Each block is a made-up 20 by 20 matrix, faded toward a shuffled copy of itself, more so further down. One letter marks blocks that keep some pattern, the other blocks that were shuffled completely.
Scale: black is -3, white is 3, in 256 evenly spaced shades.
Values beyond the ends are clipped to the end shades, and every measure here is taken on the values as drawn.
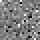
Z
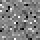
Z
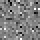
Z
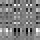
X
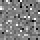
Z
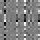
X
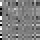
X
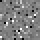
Z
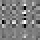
X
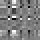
X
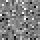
Z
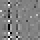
X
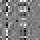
X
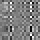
X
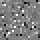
Z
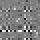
X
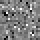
Z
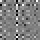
X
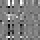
X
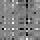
X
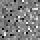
Z
